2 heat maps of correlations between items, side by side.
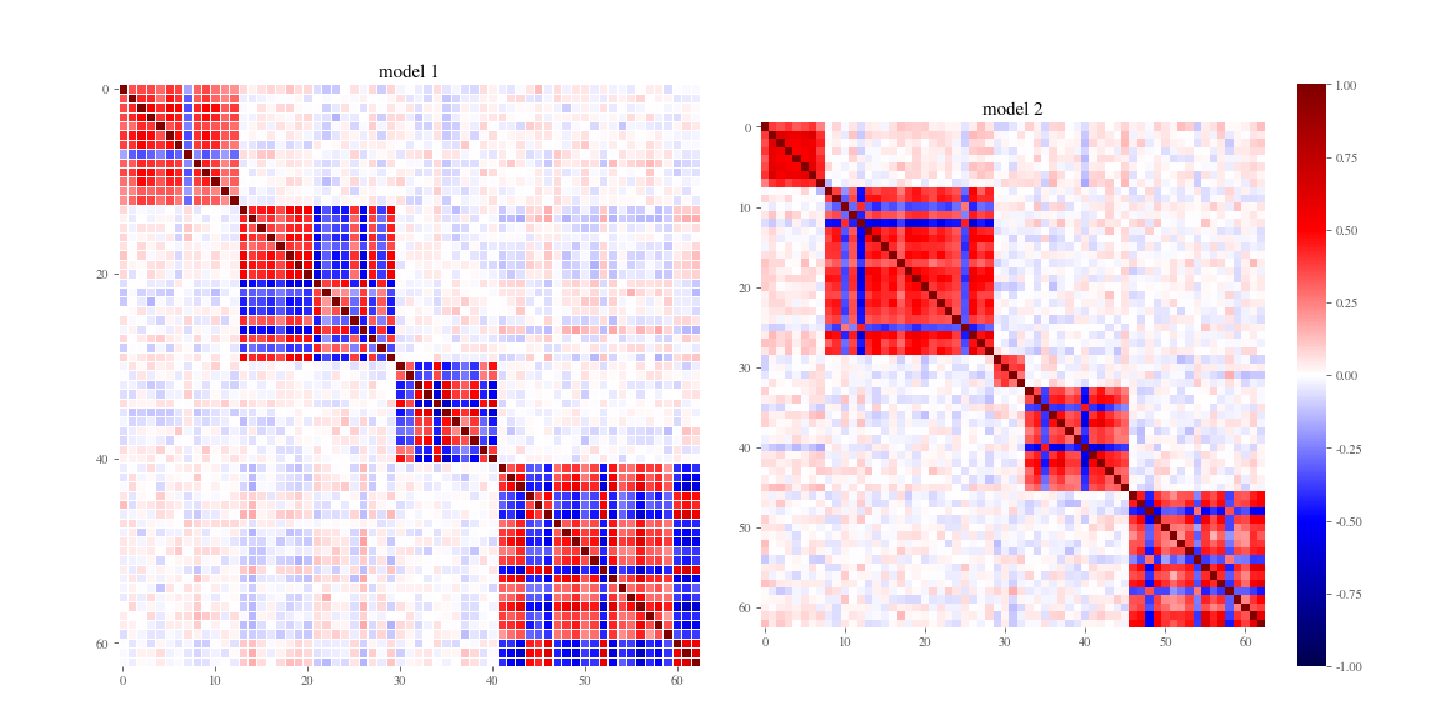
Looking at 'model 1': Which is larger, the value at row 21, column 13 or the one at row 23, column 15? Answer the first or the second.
the second
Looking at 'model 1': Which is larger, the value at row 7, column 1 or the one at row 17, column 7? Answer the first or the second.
the second
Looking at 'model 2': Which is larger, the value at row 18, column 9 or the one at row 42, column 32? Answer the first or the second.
the first
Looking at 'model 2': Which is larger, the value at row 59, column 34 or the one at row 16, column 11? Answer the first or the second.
the second
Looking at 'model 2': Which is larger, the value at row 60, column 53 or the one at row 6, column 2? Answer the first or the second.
the second
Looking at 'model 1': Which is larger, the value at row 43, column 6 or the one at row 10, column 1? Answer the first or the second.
the second
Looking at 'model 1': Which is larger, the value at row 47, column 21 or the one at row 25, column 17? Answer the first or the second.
the second
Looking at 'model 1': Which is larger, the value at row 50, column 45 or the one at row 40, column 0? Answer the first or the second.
the second
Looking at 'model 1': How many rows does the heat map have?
63
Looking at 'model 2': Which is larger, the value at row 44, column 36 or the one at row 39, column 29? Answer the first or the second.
the first
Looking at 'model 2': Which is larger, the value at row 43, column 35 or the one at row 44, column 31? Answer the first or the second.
the second
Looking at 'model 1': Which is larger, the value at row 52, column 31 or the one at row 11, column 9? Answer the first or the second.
the second
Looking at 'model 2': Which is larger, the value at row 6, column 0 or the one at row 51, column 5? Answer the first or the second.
the first
